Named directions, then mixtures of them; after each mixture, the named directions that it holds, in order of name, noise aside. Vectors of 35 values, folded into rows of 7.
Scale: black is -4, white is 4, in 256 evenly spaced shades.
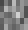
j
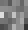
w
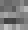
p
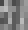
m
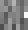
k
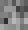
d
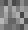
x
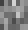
d, j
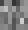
m, x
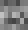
p, w, x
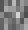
j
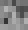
d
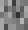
j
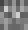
j, x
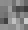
d, x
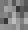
d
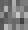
j, k, p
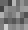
j, p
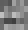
j, p, w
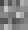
j, m, p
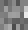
k, p, x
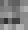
m, p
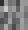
j, m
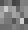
m, w, x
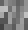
k, m, w
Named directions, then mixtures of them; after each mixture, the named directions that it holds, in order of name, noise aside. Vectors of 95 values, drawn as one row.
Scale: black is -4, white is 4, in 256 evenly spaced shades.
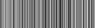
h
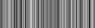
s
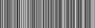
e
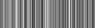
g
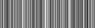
e, g, h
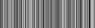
e, s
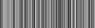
g, h, s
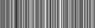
h, s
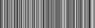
e, s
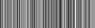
e, h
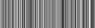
e, s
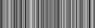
s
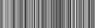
g, h, s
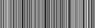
e, g, h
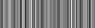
g, s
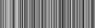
e, g, h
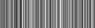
h, s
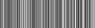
e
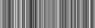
s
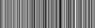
e, h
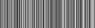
e, s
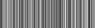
h, s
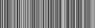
e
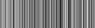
h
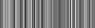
g, h, s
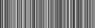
e, g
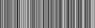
e
